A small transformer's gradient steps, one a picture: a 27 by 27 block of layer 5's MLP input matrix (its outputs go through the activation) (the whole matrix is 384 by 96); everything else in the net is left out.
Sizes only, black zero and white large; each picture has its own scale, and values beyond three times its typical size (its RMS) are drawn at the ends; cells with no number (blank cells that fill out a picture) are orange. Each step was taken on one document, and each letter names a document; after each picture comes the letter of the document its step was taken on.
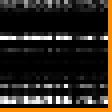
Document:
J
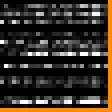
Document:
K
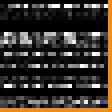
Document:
K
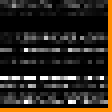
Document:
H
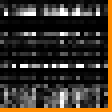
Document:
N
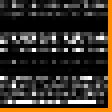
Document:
H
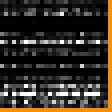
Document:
N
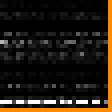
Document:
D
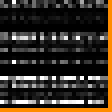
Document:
H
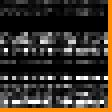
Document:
J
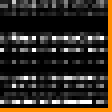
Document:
H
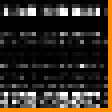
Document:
N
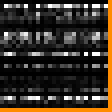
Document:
K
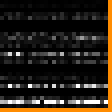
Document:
D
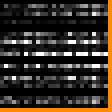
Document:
K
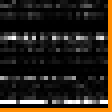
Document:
H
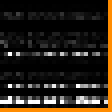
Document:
D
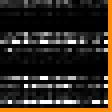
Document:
J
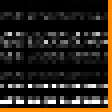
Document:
D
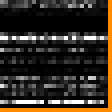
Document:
H
